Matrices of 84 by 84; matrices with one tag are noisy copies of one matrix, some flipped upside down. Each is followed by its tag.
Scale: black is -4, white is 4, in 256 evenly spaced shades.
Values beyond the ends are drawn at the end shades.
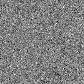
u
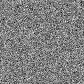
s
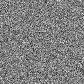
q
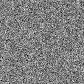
s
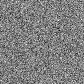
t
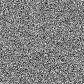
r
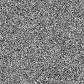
u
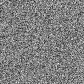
t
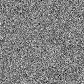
u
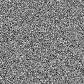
q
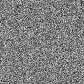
s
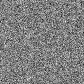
s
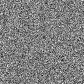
r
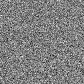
q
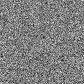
r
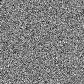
q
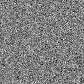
s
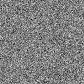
u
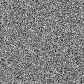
s
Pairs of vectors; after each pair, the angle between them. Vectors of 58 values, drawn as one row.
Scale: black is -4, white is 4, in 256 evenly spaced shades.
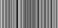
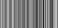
orthogonal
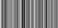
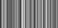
nearly opposite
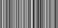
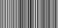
orthogonal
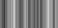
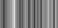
nearly parallel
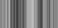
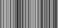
partly aligned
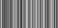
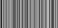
partly opposed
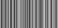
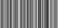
partly aligned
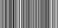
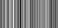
nearly opposite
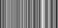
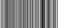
nearly opposite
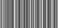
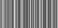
nearly parallel
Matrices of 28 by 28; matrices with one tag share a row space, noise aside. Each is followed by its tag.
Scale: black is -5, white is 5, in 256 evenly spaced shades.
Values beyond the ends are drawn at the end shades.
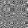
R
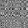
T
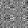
R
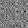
T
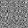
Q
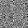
R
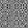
Q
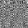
R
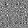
Q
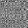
T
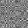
T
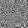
T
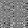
R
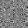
R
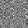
R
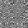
R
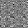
R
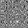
T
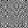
Q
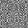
Q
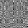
R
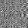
T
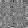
R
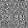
Q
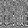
R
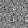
R
